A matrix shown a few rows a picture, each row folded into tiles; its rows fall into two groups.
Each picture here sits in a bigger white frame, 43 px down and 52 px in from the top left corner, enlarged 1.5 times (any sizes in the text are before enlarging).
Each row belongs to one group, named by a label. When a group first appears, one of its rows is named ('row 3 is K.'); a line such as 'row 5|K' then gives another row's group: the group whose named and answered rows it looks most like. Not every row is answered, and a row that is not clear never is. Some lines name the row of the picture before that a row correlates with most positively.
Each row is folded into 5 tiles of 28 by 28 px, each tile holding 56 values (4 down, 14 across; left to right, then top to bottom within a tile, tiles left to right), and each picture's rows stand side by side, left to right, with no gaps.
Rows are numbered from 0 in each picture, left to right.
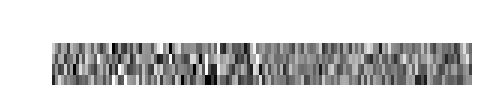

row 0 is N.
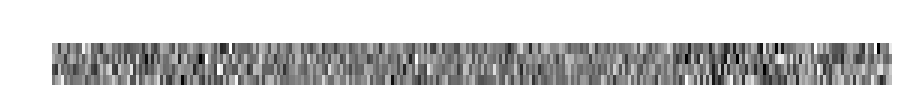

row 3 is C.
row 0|N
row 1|N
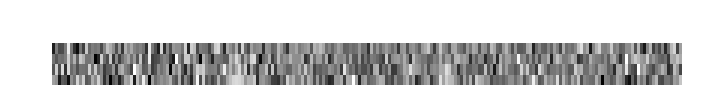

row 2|N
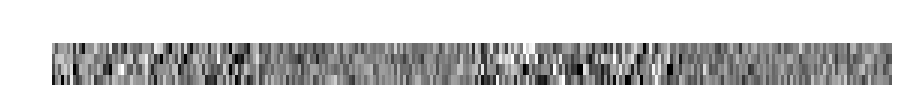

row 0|N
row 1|C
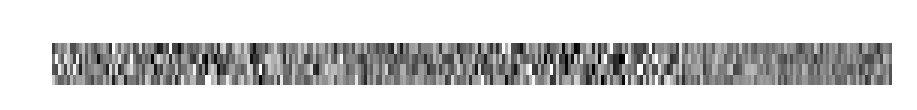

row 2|N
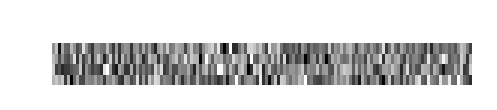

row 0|N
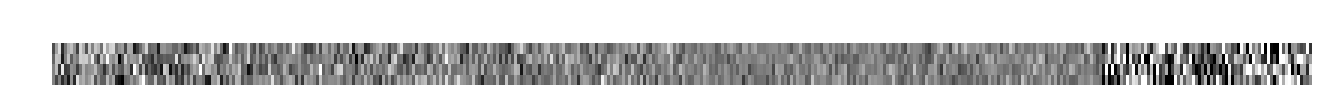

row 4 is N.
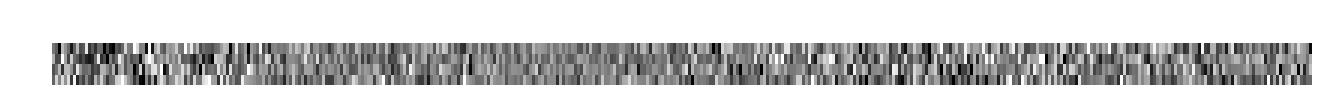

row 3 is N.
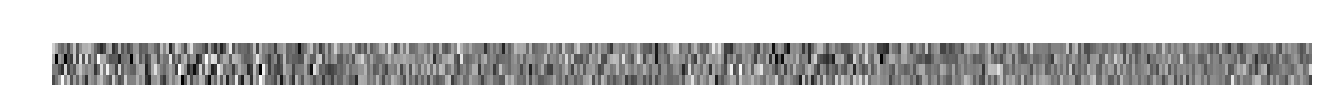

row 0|N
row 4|C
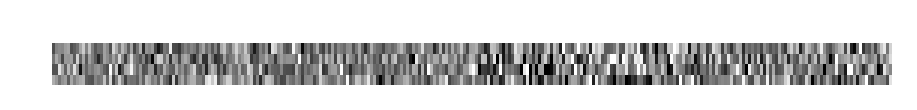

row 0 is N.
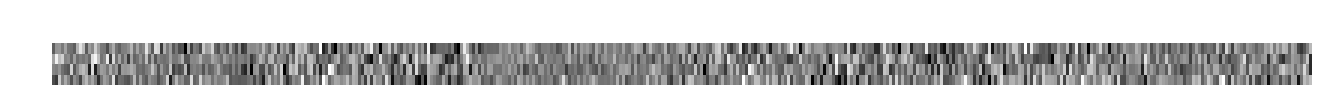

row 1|N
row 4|C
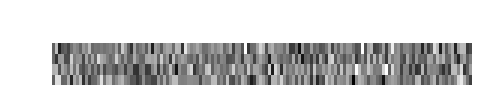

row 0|C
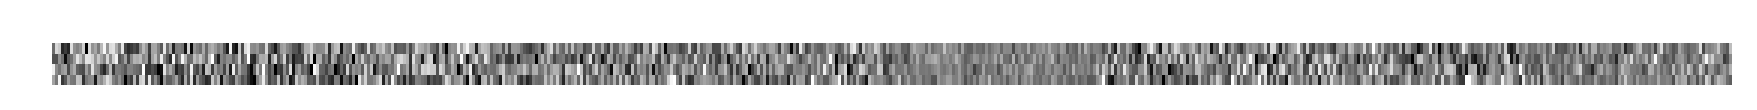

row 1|N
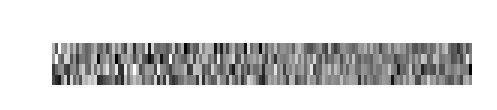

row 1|N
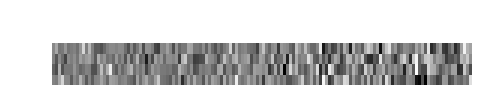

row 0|N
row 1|N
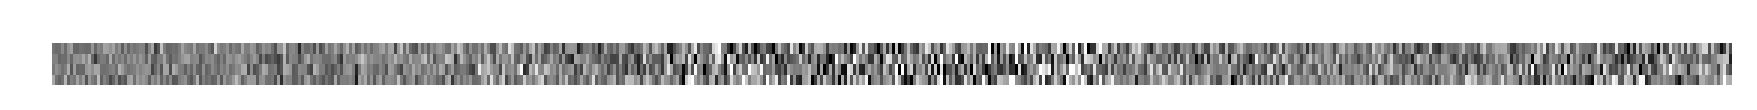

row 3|N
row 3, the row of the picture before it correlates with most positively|0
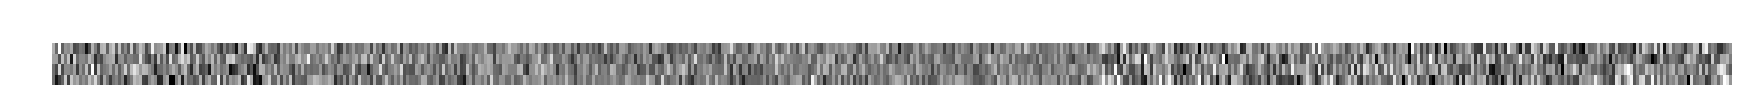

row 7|C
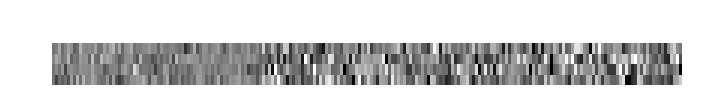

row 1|C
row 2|N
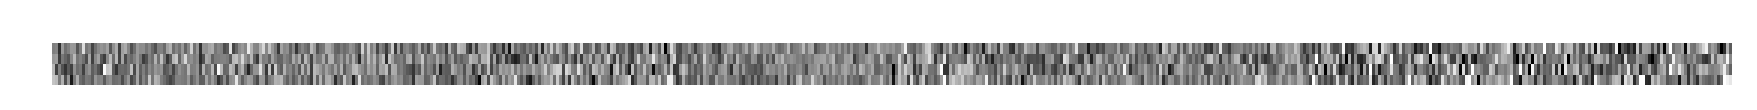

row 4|N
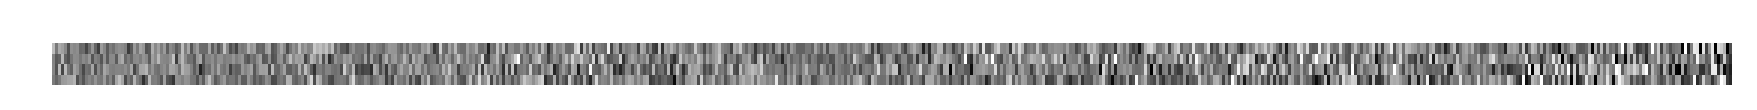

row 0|C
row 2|C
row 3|N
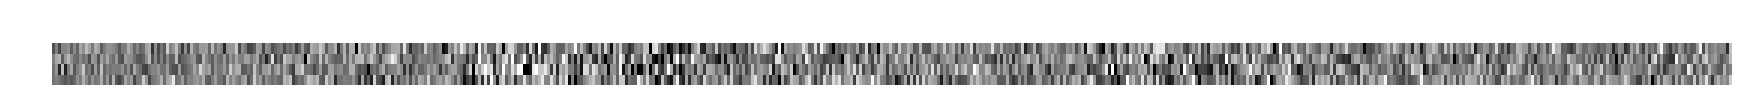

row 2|N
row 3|C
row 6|C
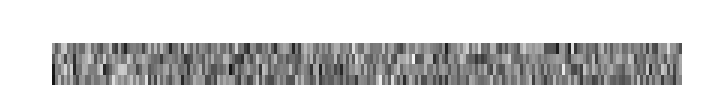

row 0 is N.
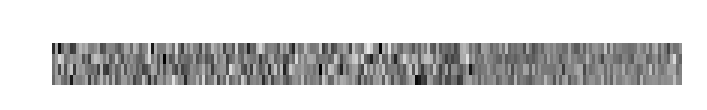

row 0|C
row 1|N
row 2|C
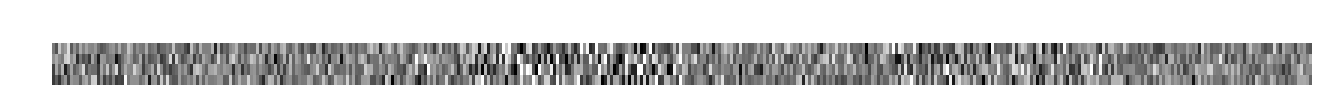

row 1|N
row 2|N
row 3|N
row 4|C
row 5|C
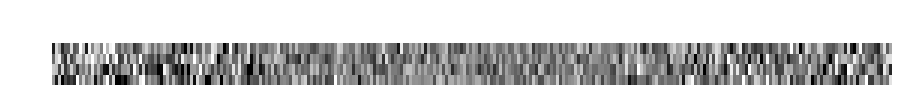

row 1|C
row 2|N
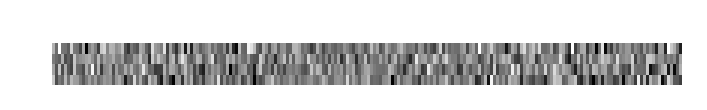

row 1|N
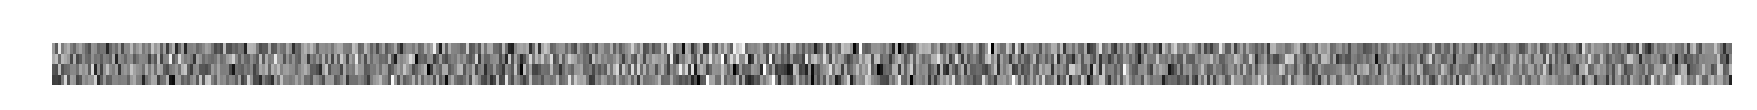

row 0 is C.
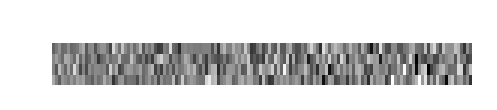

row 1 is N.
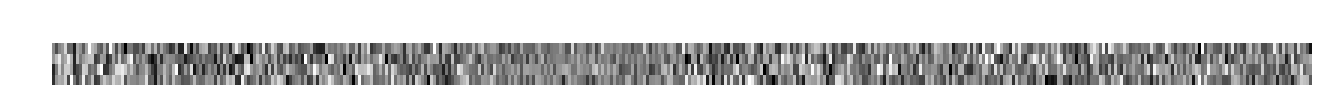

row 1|C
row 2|C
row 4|N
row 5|C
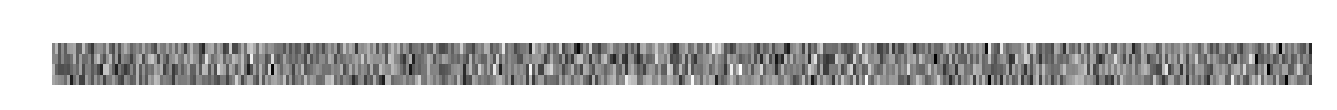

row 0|N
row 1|C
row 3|N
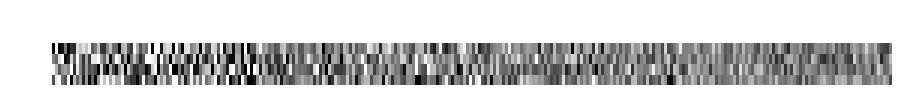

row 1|N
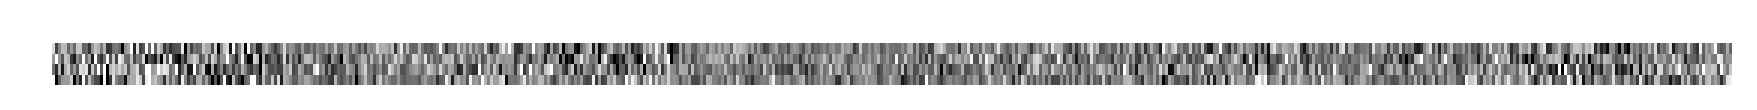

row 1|N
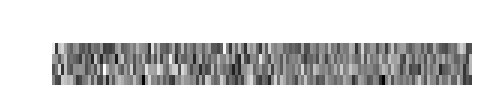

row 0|C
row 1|C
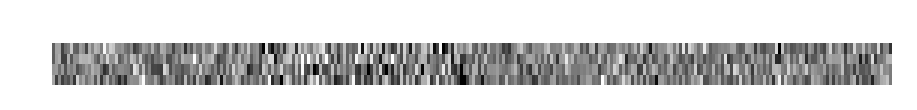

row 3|C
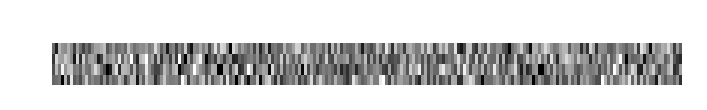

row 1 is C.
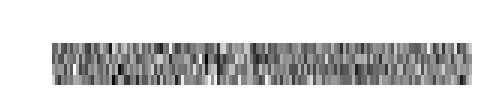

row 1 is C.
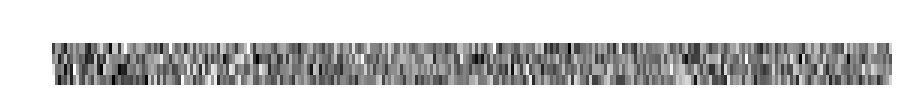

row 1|N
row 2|C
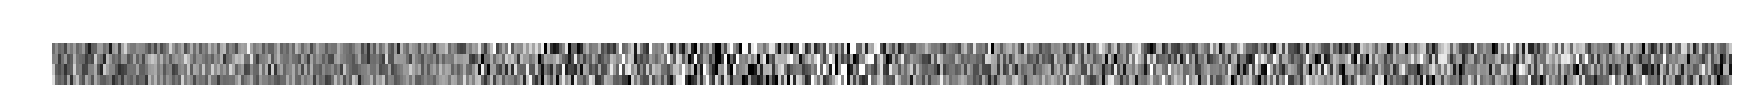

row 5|N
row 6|C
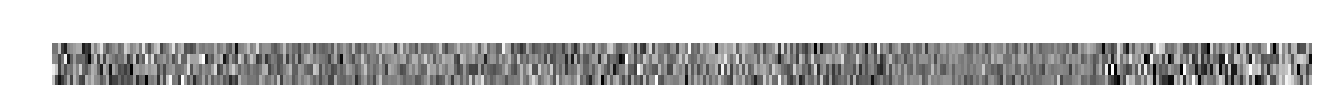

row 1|N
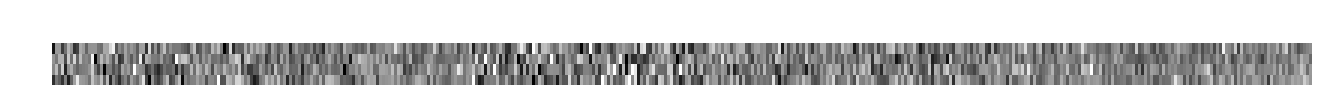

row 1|C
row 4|C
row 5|C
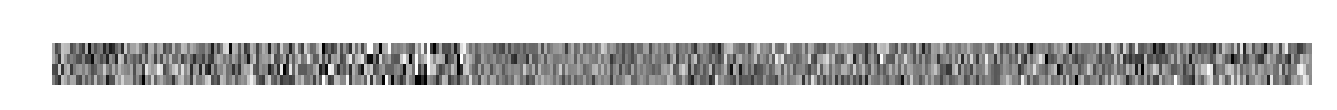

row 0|C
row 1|N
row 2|C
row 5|C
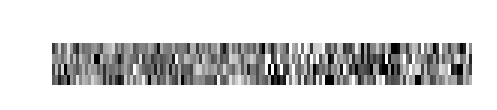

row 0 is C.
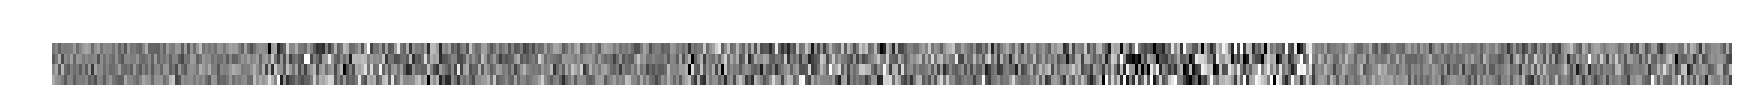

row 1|C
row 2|C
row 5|C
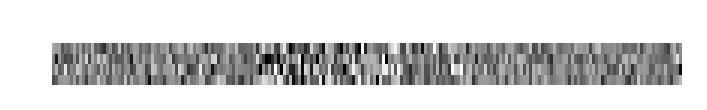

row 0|N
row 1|C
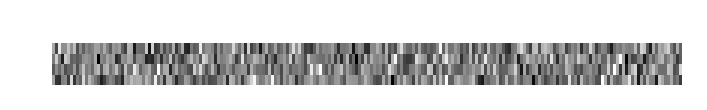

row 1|N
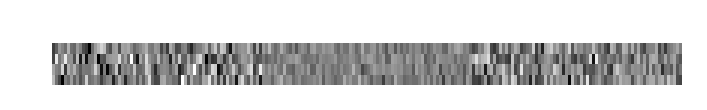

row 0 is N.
